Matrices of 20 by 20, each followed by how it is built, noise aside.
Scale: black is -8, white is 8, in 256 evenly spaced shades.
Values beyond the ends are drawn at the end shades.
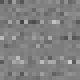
uneven rows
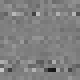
uneven rows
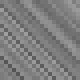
Toeplitz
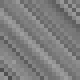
Toeplitz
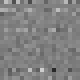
uneven rows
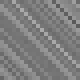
Toeplitz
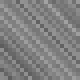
Toeplitz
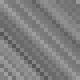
Toeplitz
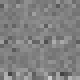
uneven rows
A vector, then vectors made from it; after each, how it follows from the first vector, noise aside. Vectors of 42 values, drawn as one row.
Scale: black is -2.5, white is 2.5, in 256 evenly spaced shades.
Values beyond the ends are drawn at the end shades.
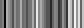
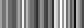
wrapped around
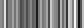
sign-scrambled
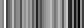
negated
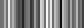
wrapped around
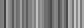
shrunk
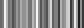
sign-scrambled
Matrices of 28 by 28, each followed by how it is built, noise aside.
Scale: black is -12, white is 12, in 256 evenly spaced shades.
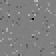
sparse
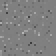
sparse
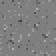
sparse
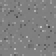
sparse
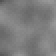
smooth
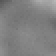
smooth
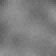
smooth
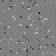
sparse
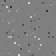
sparse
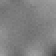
smooth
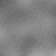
smooth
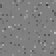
sparse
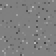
sparse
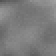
smooth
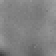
smooth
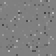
sparse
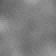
smooth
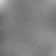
smooth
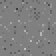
sparse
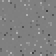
sparse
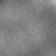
smooth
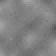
smooth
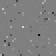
sparse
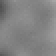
smooth
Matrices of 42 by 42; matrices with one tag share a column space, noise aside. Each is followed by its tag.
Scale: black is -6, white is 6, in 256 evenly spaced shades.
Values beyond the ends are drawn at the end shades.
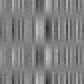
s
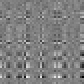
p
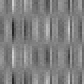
s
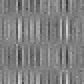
s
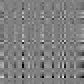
p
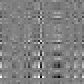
p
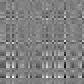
p
